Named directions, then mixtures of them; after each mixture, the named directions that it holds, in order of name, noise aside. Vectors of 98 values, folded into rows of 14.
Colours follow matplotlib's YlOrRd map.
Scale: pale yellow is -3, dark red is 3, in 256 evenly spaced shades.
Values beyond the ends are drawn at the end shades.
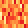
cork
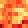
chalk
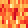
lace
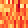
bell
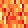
cork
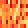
bell, lace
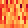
bell, cork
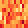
chalk, cork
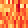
bell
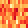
lace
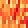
bell, lace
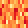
cork, lace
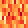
cork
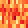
cork, lace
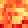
chalk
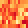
chalk, lace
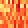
bell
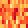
lace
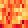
chalk, cork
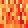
bell, cork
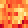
chalk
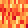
cork, lace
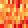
bell, chalk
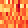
bell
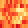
bell, chalk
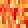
lace
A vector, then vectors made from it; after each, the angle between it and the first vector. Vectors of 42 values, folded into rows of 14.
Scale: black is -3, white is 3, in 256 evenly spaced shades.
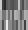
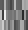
orthogonal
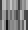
nearly opposite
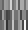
partly opposed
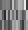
orthogonal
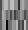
nearly opposite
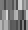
partly aligned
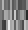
orthogonal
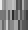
orthogonal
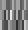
orthogonal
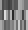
partly aligned
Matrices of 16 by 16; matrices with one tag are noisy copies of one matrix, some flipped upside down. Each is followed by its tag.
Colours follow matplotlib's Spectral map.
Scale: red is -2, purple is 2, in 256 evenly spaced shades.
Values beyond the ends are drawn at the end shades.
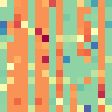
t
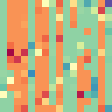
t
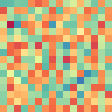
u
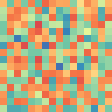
u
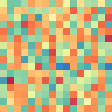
u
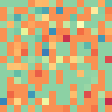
u
